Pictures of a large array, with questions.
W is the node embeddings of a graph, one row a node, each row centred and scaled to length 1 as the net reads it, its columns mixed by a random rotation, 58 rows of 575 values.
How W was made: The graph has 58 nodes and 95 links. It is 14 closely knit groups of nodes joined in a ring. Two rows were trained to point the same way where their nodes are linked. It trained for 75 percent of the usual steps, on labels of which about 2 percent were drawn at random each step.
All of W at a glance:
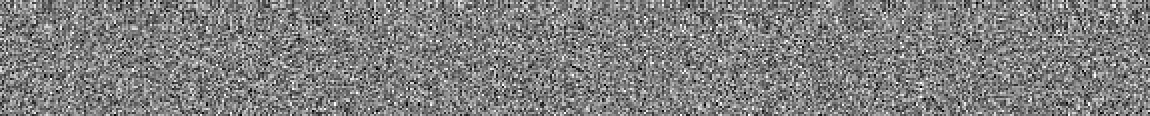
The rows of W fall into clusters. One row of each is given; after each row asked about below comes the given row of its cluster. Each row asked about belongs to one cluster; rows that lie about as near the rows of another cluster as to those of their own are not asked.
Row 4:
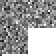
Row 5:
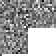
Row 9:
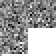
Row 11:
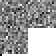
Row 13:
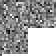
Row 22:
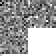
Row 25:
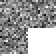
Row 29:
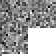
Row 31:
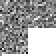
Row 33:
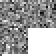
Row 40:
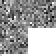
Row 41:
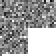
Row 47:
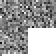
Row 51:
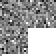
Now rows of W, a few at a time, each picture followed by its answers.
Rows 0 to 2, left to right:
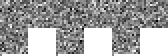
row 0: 31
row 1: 5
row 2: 31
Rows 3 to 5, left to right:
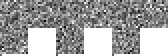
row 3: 31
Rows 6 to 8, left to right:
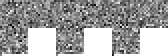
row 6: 9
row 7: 47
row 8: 11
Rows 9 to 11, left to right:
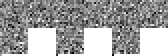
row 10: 11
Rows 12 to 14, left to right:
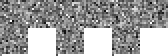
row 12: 51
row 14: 13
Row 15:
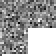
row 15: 9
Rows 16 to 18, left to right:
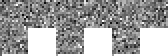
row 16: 41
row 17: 22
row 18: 40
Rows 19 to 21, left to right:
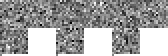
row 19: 33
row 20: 5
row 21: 25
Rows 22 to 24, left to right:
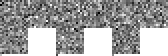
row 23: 47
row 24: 4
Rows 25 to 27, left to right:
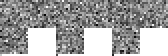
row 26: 33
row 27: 11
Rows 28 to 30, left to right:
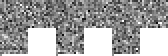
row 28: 47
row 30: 51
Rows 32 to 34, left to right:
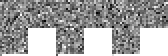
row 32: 31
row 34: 40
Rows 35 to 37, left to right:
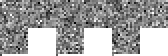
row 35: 13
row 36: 9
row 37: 29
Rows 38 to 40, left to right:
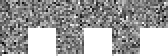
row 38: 29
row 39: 22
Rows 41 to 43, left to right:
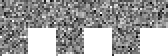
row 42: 25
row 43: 13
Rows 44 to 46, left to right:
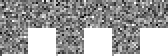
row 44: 41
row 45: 22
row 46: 22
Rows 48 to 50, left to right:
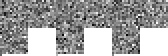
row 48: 41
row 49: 29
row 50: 5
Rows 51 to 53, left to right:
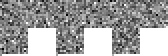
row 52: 51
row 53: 25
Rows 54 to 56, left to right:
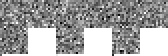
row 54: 4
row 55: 40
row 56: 11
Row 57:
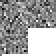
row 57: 51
